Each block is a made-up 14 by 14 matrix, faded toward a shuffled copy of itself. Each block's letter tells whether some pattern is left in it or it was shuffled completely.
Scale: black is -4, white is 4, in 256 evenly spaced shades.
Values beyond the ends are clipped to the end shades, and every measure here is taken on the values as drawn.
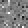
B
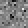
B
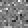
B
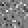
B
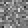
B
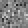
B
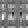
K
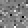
B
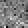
B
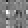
K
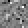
B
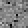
B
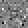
B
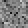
B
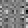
K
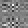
K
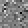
B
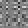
K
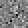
B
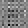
K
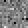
B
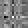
K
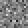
B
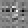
K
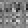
K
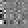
K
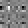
K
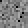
B
